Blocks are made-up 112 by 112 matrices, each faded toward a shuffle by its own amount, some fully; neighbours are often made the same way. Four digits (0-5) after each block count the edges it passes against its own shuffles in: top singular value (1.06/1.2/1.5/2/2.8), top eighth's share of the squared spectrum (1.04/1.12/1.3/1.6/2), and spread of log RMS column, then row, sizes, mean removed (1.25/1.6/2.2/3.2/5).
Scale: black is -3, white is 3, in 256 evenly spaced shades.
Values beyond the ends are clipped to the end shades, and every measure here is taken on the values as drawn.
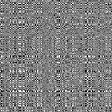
5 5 4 4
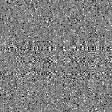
4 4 2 3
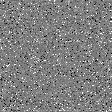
2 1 0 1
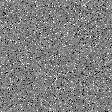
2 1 0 0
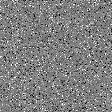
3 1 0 0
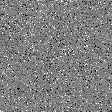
2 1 0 0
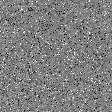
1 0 0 0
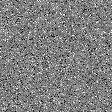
1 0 0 0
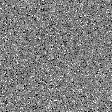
2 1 1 0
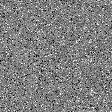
2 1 1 1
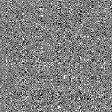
4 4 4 2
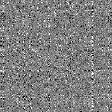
4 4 3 2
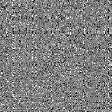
4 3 3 2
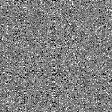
3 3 2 1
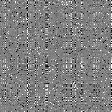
5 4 3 2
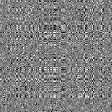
5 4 3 3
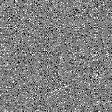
4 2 1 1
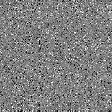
4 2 1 1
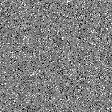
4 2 0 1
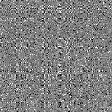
5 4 3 3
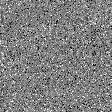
3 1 0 0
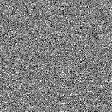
3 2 1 1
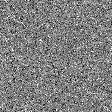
2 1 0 0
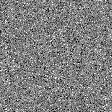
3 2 0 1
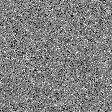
1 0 0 0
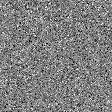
2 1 0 0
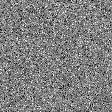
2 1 0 0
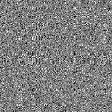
4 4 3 2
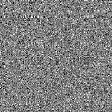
4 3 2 2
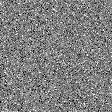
1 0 0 0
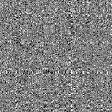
4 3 2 2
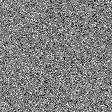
3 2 0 0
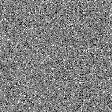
3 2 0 1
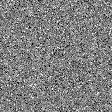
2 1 0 0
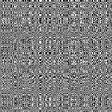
5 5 4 4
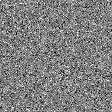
0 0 0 0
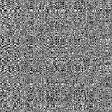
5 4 3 3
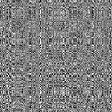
5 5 4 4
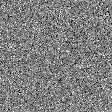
0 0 0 0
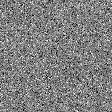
2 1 0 0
